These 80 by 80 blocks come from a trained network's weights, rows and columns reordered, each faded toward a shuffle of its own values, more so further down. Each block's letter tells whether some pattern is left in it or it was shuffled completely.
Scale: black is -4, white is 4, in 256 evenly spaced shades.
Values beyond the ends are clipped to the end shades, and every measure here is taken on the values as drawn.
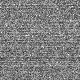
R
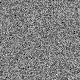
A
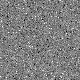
A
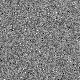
A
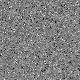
A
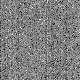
R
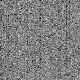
R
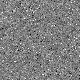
A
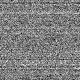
R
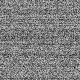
R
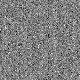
R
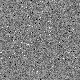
A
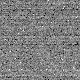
R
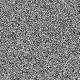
A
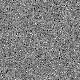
A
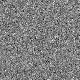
A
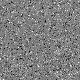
R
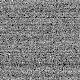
R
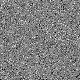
R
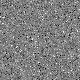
A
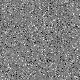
R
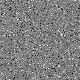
R
